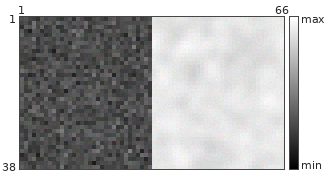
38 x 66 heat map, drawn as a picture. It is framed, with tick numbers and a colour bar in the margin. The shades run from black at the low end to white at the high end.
It is made of 1 by 2 panels. Panel 1,1: low, fine-grained. Panel 1,2: very high, blotchy, faint in contrast.
